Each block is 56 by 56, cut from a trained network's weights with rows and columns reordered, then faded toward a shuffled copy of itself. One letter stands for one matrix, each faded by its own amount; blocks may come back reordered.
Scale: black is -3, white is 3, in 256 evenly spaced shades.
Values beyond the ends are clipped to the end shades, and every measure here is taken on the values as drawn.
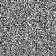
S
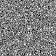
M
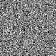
S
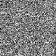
S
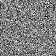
M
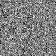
S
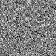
S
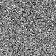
M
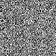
S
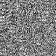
S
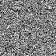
M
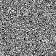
M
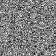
S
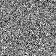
M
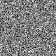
M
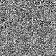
S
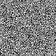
S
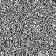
S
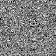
S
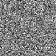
S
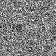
S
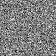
M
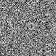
S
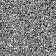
M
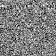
S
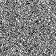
M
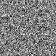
S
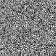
S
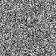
S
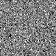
M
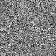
S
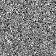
M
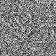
S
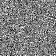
M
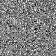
S
